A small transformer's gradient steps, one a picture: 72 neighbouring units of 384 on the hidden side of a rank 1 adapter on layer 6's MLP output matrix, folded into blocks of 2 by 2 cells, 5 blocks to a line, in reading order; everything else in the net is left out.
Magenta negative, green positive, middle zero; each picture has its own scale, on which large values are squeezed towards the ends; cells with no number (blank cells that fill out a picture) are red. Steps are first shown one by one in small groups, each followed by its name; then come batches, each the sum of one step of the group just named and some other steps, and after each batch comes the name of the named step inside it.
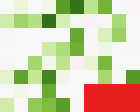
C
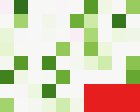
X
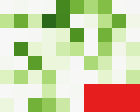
C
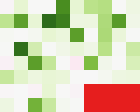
X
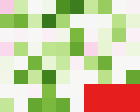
C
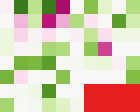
X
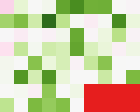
C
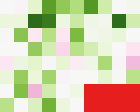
C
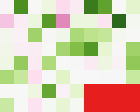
X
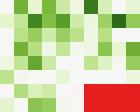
X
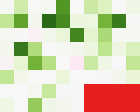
X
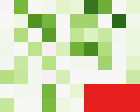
X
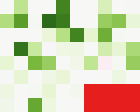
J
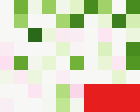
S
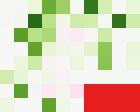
S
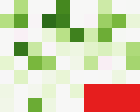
J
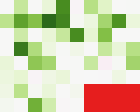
J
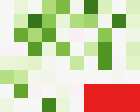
S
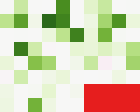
J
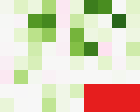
S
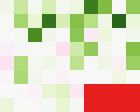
S
